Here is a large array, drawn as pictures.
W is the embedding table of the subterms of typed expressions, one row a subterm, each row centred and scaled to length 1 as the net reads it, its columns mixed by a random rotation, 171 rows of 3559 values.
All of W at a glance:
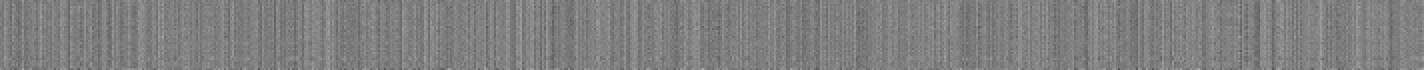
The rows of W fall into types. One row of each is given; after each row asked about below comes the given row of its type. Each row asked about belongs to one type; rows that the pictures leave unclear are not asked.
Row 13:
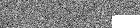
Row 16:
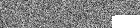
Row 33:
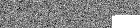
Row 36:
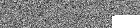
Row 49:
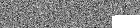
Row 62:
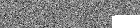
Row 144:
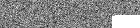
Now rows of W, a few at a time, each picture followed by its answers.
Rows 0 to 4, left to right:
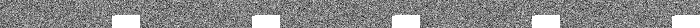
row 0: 13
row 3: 13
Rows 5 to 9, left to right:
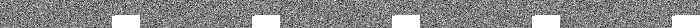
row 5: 49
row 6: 36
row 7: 13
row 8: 16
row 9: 33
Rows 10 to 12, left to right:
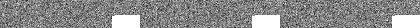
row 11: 49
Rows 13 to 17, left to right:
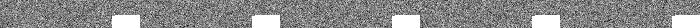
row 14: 62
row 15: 16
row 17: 16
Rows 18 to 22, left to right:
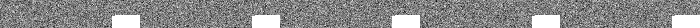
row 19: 49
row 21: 62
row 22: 62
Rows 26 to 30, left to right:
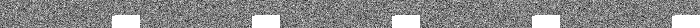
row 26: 144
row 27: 36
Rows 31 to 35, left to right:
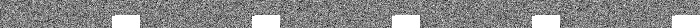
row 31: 16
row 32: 36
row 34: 16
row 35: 33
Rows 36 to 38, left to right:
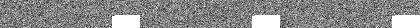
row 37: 144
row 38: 13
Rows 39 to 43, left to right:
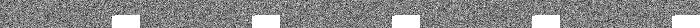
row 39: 13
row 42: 144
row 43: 16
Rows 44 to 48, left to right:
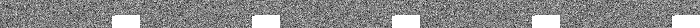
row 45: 36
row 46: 16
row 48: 36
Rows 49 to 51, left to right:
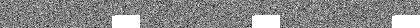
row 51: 144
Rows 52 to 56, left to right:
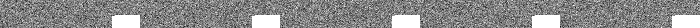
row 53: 62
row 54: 144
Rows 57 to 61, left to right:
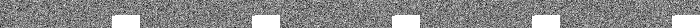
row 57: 33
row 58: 49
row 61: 13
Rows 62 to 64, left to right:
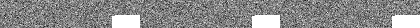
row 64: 16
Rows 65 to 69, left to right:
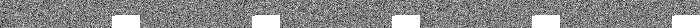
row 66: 49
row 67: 144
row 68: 33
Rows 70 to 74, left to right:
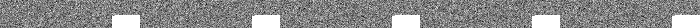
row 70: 36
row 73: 144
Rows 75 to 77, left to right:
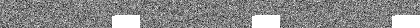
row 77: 33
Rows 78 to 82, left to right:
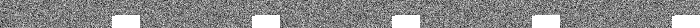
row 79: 16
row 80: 16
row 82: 36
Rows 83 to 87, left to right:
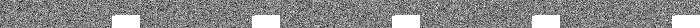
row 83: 33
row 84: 49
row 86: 144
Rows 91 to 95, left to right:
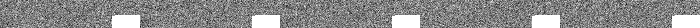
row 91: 13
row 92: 33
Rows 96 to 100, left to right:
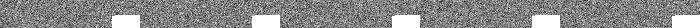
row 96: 13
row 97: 49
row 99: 33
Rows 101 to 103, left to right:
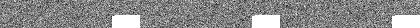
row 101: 36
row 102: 144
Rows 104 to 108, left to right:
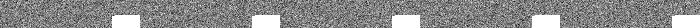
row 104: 36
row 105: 144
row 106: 13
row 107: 144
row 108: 49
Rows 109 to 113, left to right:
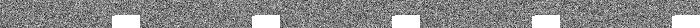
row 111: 16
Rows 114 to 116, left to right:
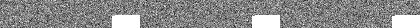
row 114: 144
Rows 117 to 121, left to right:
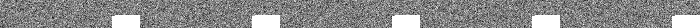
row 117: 62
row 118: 144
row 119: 36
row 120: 144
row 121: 16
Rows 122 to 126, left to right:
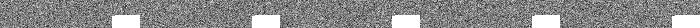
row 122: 49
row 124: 13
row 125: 36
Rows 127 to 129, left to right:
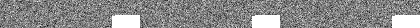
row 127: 33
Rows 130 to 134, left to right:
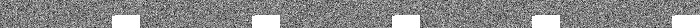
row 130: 49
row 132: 36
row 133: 16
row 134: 49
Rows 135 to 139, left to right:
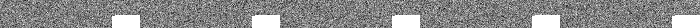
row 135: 16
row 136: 16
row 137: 13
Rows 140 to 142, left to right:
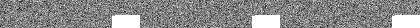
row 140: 33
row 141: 49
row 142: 144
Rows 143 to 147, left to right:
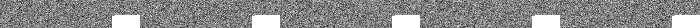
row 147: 144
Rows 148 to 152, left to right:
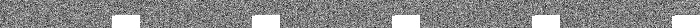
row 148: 33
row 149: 13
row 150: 49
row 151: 49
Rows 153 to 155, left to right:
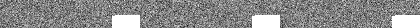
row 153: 13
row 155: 16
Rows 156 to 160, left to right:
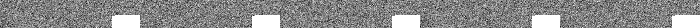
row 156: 13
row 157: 36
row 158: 16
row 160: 33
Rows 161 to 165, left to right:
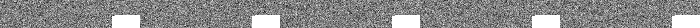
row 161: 36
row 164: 16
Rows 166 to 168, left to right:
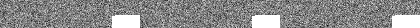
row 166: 33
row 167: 16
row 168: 144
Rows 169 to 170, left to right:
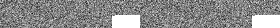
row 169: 13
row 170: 13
